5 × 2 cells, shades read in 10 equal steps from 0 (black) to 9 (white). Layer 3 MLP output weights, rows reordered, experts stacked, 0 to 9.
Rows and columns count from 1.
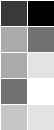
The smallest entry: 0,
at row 1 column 2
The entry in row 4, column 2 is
9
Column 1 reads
2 6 6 4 7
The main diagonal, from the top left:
2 4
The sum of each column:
25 29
